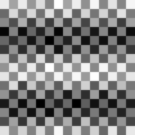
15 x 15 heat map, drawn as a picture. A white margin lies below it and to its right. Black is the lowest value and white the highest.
There is no overall slope. No seam splits the table. Horizontal stripes repeat 2 times down the table.
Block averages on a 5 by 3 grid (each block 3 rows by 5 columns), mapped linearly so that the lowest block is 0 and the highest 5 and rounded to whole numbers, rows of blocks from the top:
4 4 4 | 0 0 0 | 5 5 5 | 1 1 1 | 2 2 2
